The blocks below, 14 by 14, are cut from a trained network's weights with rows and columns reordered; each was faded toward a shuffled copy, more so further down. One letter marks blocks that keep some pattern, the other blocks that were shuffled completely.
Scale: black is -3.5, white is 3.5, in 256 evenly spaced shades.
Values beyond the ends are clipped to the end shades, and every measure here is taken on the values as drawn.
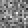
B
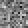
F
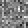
B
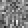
F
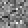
B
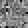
F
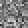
F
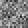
B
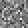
B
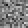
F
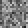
B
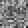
F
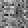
F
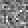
B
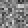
F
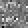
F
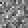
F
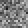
B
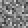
B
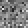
B
